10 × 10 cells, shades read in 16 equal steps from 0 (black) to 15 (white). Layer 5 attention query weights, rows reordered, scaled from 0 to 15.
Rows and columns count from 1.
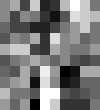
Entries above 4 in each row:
7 7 5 9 8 9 8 7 9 6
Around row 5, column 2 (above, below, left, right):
8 7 10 12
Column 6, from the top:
3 1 4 13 10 6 9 8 15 12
